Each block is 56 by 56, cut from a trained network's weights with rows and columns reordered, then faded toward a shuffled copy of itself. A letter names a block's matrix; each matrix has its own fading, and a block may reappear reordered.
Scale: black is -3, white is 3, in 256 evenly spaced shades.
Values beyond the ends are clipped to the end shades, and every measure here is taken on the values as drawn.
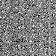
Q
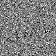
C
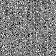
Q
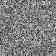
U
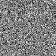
U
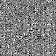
Q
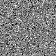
C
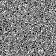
C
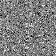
C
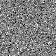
C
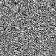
U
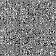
Q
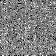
Q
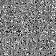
Q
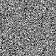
U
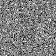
C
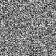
U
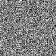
U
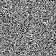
C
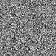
U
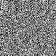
U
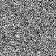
U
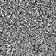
U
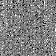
Q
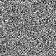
U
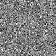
C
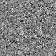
C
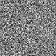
U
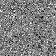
C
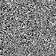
C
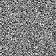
U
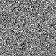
U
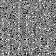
Q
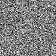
U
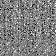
Q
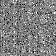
Q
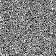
C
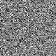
U
